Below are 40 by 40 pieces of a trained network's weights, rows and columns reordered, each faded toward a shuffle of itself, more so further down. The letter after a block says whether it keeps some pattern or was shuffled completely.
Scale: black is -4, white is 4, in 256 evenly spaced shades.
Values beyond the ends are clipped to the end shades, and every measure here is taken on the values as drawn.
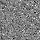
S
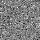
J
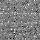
J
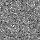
S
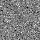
S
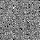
J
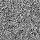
S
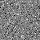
S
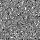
S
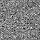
J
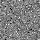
S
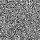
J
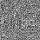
J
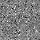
J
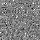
J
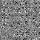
J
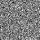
J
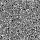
S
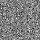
J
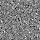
S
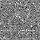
J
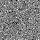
S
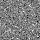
S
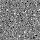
S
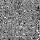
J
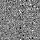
J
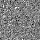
J
